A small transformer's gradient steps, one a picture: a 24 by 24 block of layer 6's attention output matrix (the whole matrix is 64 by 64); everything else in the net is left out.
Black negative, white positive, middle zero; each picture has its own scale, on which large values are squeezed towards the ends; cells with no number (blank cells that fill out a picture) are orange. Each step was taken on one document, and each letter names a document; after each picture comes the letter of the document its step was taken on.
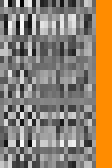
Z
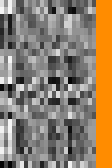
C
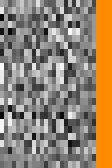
C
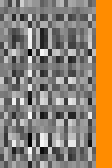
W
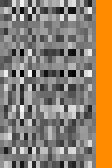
Z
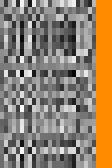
Z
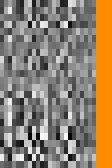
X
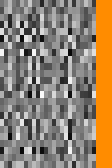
X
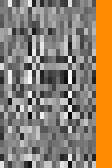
X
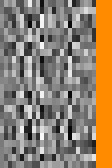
X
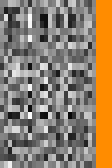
W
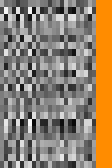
Z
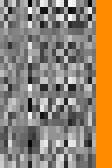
W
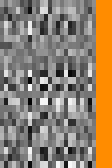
W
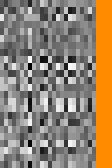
W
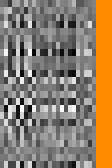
Z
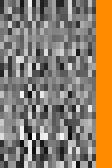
X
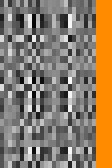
X
